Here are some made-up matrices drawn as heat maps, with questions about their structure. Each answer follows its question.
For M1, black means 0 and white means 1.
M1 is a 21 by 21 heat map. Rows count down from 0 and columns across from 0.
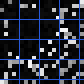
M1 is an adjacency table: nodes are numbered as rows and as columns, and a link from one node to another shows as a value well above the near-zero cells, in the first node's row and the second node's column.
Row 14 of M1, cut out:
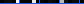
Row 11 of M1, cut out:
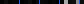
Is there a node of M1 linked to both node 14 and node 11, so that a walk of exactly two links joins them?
no
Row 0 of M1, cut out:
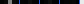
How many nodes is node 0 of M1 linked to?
2
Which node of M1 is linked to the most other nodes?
node 15
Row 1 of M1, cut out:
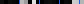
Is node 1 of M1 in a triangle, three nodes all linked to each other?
yes
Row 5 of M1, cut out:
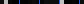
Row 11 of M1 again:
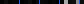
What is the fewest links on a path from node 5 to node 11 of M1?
3
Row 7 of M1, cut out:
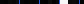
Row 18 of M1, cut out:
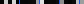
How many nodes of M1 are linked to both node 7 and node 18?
1
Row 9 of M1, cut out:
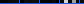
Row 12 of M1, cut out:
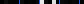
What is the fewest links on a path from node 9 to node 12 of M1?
3
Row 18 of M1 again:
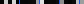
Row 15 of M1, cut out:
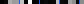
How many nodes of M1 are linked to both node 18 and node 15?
2
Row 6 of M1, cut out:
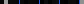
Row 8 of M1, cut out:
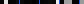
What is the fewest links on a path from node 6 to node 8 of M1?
2
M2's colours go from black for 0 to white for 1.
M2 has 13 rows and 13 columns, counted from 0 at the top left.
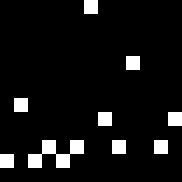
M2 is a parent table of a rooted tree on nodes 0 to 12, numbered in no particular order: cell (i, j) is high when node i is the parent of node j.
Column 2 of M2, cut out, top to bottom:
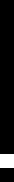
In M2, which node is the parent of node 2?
11
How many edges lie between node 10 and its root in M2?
0
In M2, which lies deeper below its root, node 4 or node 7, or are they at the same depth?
the same depth
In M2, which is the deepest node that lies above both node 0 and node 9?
11
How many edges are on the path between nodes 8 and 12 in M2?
1
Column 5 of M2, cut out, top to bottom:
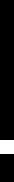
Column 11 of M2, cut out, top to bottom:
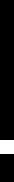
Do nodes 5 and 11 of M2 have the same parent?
yes
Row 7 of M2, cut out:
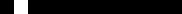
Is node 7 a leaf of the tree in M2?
no
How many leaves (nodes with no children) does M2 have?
7
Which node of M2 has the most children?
10
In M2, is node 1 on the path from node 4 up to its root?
no
